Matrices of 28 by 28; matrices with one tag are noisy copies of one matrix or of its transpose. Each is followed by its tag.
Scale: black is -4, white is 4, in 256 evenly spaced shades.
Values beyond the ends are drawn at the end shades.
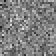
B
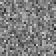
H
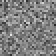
B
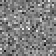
B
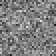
B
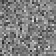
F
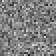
H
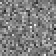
H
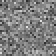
B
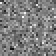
H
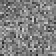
F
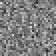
H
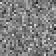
H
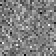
B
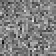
F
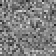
B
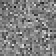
F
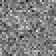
B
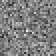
H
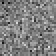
F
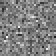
F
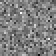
H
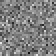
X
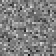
H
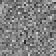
X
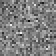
F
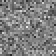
B
